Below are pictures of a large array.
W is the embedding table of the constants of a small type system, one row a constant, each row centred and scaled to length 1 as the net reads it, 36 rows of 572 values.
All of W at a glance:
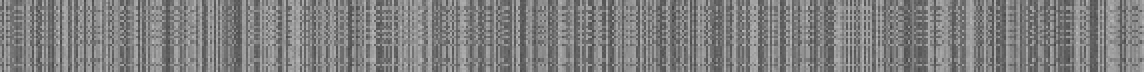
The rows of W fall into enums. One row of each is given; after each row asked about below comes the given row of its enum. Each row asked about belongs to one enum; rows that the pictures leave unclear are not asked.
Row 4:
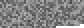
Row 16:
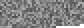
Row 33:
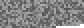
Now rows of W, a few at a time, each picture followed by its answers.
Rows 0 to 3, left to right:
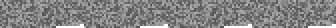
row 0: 33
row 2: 33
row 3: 4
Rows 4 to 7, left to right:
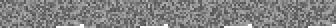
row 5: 16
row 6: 33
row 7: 4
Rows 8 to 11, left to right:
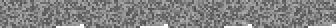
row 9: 33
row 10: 4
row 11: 33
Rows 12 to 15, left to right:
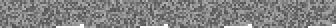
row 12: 33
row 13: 16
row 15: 4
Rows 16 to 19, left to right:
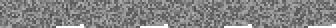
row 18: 4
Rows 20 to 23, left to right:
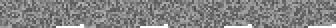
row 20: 16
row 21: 16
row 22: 4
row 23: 33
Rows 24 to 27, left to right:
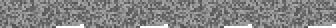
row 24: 33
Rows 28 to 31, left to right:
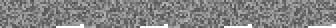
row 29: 16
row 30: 16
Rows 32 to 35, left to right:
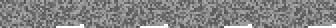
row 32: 4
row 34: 33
